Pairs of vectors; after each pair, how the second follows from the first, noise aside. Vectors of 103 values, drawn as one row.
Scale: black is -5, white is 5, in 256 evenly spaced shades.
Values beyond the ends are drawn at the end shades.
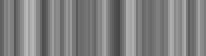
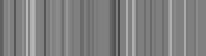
partly zeroed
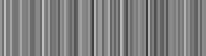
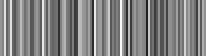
scaled up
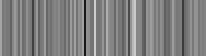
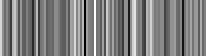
scaled up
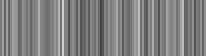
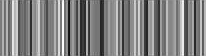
scaled up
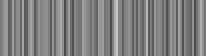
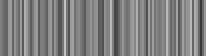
negated
